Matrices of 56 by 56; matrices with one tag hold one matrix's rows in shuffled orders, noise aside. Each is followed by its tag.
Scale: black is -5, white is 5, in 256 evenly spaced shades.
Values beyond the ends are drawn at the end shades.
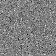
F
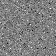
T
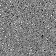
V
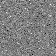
T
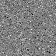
T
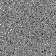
V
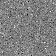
F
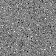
F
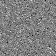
T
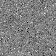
F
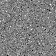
T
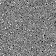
V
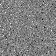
V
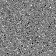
T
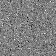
F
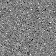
T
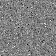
F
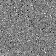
F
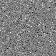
T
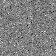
F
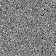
V
